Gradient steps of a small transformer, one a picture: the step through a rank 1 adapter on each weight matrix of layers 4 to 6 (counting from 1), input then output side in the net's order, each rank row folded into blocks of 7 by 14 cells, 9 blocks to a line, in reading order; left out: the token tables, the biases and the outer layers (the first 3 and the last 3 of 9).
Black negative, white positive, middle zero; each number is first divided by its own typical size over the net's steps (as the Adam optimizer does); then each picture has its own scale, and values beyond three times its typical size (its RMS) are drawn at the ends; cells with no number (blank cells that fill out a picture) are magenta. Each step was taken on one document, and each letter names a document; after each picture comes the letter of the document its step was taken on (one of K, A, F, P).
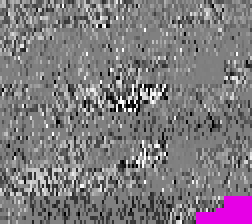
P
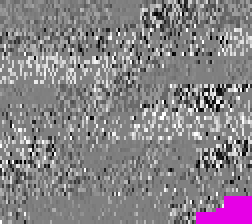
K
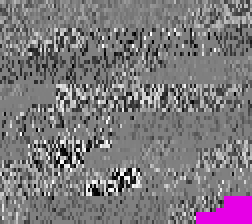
K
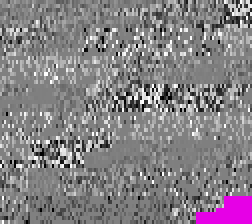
K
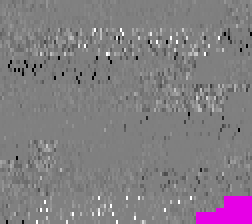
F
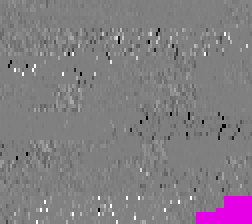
F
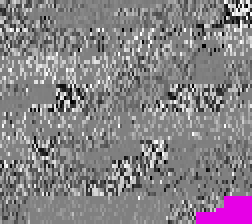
K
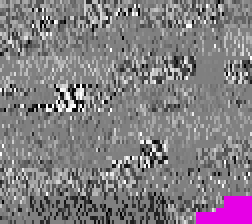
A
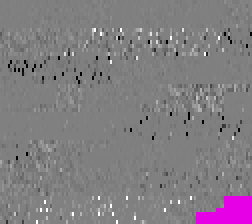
F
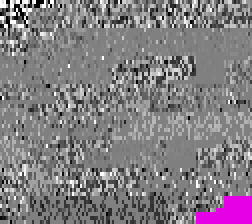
A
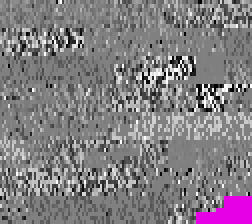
A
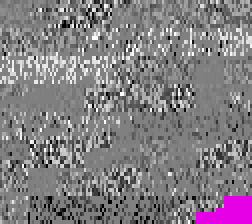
K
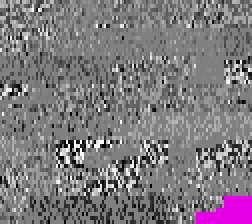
A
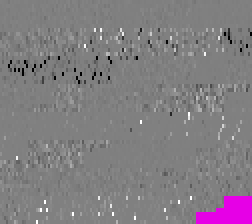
F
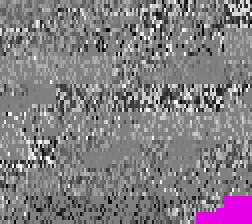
K
